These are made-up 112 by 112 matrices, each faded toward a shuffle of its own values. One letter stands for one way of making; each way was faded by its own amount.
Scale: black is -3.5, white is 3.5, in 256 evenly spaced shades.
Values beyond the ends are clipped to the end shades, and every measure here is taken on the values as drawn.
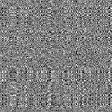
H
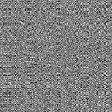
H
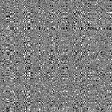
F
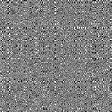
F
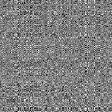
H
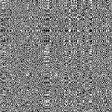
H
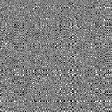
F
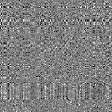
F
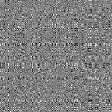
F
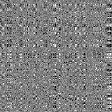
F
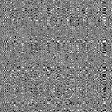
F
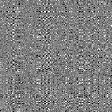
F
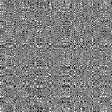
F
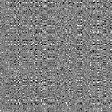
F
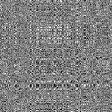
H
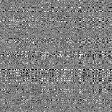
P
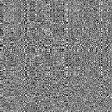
H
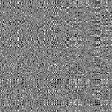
F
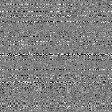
P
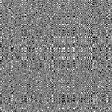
F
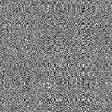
H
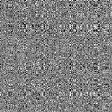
H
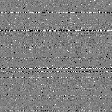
P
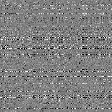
P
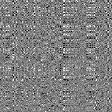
F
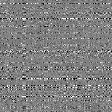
P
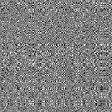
F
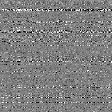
P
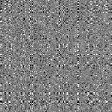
F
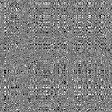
F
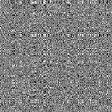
H
